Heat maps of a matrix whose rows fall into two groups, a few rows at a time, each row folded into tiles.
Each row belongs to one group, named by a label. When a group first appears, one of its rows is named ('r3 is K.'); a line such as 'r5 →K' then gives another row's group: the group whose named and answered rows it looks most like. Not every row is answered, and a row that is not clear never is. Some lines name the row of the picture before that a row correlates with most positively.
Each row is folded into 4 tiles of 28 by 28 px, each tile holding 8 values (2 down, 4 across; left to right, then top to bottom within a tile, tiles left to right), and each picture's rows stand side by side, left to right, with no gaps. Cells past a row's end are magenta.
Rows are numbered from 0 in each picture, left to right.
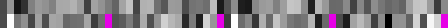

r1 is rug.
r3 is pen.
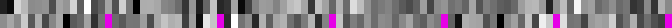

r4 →pen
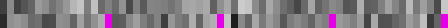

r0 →pen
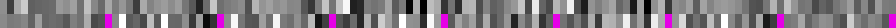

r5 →rug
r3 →rug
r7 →rug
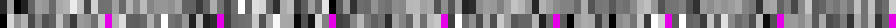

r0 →pen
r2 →rug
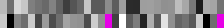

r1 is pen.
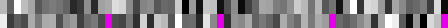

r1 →rug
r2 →pen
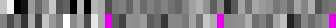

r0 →rug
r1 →pen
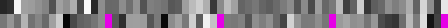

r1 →pen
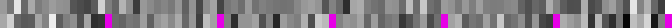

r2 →pen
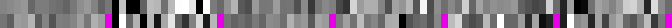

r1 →pen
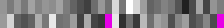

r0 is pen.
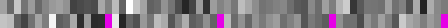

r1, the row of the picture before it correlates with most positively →1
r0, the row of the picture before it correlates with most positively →0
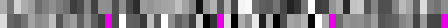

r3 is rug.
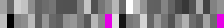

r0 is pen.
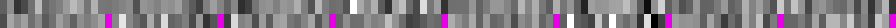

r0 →pen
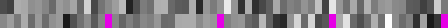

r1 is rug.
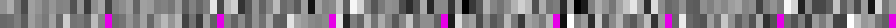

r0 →rug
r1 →rug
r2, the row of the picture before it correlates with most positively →1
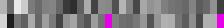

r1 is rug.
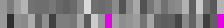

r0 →pen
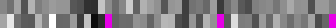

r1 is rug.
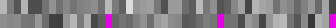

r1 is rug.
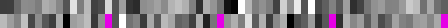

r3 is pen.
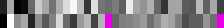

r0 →pen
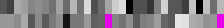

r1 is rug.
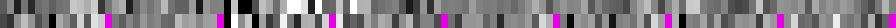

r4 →pen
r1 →rug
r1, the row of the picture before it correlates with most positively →1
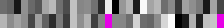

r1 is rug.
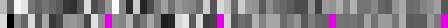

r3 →rug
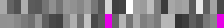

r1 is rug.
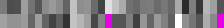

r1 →rug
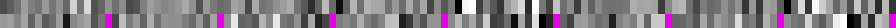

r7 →rug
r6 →rug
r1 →pen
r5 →pen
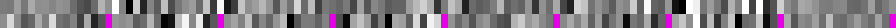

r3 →pen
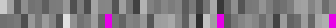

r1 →rug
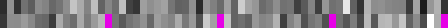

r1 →rug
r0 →pen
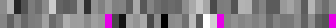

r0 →rug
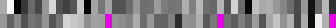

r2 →rug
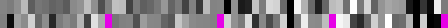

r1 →rug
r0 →pen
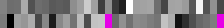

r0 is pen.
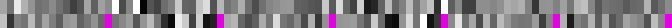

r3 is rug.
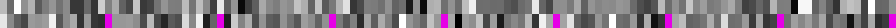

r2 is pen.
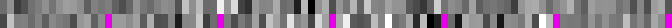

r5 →rug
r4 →pen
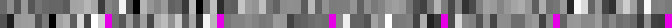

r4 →pen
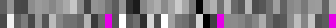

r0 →pen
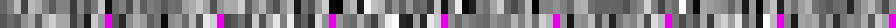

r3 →rug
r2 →rug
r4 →rug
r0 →rug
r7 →pen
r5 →pen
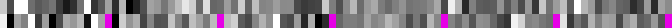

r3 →rug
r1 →pen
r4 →rug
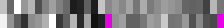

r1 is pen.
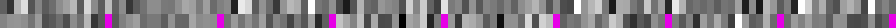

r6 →rug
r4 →pen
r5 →rug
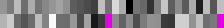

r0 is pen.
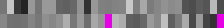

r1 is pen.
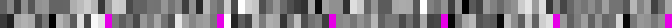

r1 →rug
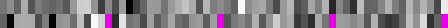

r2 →rug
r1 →pen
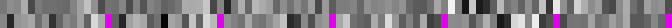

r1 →pen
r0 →pen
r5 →rug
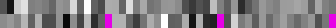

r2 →pen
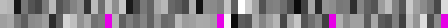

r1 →rug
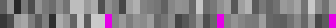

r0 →pen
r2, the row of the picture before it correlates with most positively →3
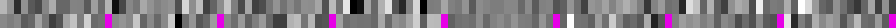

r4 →rug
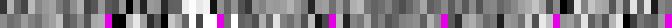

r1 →pen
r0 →rug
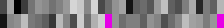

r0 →pen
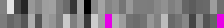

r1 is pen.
